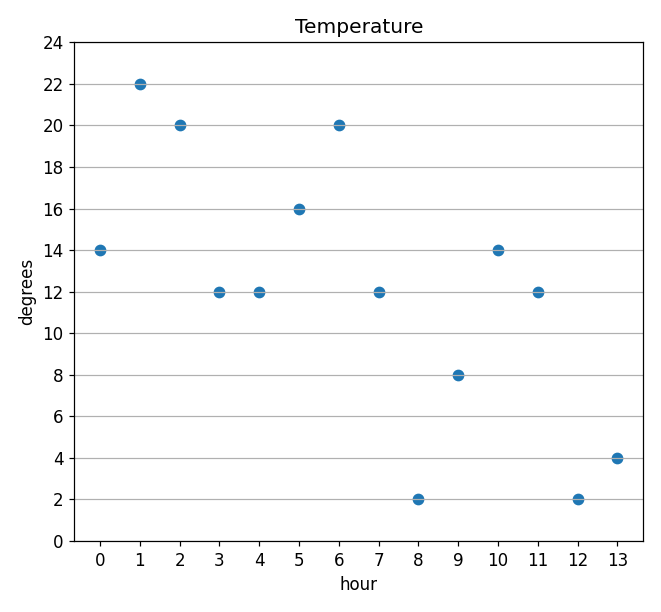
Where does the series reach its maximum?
1
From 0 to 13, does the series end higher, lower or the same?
lower
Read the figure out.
Title: Temperature
x-axis: hour, ticks 0 1 2 3 4 5 6 7 8 9 10 11 12 13
y-axis: degrees, ticks 0 2 4 6 8 10 12 14 16 18 20 22 24
Values:
14 22 20 12 12 16 20 12 2 8 14 12 2 4
